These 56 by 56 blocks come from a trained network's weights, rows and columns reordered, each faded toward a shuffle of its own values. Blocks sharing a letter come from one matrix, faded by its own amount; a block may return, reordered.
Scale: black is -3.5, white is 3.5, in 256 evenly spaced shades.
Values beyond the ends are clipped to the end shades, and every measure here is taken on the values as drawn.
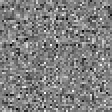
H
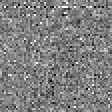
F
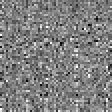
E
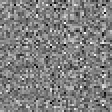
E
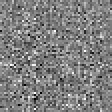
E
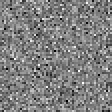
F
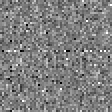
F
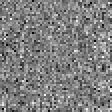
H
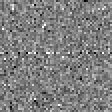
F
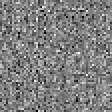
H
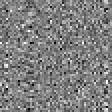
E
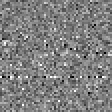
F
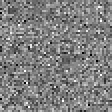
H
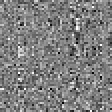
E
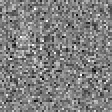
H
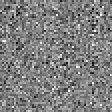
H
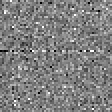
F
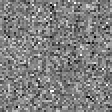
H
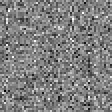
H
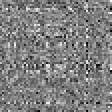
E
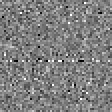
F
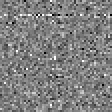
F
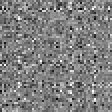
E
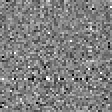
F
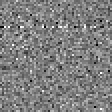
F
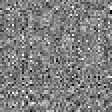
E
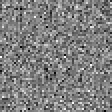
H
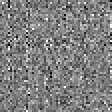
E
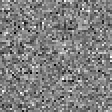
F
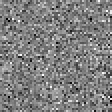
F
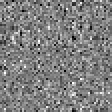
H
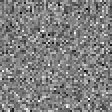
H
